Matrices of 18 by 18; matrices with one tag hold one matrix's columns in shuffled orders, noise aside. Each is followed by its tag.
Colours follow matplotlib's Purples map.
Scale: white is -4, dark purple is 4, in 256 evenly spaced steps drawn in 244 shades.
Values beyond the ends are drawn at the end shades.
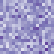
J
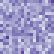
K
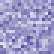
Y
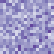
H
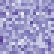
Y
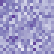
J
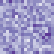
K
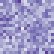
K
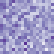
J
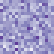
J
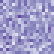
J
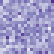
K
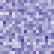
Y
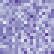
K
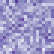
K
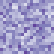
H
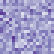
Y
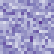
Y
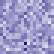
J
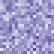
J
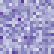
K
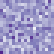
K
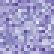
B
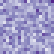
K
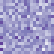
J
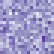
Y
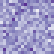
B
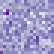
Y
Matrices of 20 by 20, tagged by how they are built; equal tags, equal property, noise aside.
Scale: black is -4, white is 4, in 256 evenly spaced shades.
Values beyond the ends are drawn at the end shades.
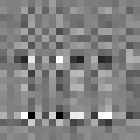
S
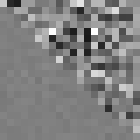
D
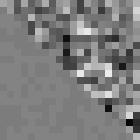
D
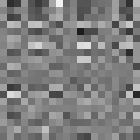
S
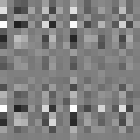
S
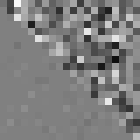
D
